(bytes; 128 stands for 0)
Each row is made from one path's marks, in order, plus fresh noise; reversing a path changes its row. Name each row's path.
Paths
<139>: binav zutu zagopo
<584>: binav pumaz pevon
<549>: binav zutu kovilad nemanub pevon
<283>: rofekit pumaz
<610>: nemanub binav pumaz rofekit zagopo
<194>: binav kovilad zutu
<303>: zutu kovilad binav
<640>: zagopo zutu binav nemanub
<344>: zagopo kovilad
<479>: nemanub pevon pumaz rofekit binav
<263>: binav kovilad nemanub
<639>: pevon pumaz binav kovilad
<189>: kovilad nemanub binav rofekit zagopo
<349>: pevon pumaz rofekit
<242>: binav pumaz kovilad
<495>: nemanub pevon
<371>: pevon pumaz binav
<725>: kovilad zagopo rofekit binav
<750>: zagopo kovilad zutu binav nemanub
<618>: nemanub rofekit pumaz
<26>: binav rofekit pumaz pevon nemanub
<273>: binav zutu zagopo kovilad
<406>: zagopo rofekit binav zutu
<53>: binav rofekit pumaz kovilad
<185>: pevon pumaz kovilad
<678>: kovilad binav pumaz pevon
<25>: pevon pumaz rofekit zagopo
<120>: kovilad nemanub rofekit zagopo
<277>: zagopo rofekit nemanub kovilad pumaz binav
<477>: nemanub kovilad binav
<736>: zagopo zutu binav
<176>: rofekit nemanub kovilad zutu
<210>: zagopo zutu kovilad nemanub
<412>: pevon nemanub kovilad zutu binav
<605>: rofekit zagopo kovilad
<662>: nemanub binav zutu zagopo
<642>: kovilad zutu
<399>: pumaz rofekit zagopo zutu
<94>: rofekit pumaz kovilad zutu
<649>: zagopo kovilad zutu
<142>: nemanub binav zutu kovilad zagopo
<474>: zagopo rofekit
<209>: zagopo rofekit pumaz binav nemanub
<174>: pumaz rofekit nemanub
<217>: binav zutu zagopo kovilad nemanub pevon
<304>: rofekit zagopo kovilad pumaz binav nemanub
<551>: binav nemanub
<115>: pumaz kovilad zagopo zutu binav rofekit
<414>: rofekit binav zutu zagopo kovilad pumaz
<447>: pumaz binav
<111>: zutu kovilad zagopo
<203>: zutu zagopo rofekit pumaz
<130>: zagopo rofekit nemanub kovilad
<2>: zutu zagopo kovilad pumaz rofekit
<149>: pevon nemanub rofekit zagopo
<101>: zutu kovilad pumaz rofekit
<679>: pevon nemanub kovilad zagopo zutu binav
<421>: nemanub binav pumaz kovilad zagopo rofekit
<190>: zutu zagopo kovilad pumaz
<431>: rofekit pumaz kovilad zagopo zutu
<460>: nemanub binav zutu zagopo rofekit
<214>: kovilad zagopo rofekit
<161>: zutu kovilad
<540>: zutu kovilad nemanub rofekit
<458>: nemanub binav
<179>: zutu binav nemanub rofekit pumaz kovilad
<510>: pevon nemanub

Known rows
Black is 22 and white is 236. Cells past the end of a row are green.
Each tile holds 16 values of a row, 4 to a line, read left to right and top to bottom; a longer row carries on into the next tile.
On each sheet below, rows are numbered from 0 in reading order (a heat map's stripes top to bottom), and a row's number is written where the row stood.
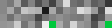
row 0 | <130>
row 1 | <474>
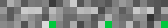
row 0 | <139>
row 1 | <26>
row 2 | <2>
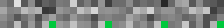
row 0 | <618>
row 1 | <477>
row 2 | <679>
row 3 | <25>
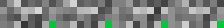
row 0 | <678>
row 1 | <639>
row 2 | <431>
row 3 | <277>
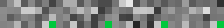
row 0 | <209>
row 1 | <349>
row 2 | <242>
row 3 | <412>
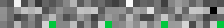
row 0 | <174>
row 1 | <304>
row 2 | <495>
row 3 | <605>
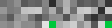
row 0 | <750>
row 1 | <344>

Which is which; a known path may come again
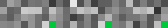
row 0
<139>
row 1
<174>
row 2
<179>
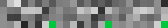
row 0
<242>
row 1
<431>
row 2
<640>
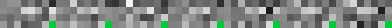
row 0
<406>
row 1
<477>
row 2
<495>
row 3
<679>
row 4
<176>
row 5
<209>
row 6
<53>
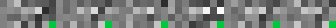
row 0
<185>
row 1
<540>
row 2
<412>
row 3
<642>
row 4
<2>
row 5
<277>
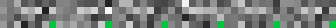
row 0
<94>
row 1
<649>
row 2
<349>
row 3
<447>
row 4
<371>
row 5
<101>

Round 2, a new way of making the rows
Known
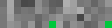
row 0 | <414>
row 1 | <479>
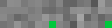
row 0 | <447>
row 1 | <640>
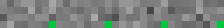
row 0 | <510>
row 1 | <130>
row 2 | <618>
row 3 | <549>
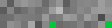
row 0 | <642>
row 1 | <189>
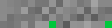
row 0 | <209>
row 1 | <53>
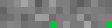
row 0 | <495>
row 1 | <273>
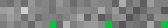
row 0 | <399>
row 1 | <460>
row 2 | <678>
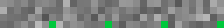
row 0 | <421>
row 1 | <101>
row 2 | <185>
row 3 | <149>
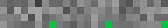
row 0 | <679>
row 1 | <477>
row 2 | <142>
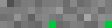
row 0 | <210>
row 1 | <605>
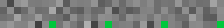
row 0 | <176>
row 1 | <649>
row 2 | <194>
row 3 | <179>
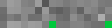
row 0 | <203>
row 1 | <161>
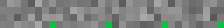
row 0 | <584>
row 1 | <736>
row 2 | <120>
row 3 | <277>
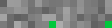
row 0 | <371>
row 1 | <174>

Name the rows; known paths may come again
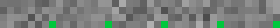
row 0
<217>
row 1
<458>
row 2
<678>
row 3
<94>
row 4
<551>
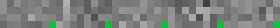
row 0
<605>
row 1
<2>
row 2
<139>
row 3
<679>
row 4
<283>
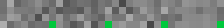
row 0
<101>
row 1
<750>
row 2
<176>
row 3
<474>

